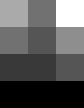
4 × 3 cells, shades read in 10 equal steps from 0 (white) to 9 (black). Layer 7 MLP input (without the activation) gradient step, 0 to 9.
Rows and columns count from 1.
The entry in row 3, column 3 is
6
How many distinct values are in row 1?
3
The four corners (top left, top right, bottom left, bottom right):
3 0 9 9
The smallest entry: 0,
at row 1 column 3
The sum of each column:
24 27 19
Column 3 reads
0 4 6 9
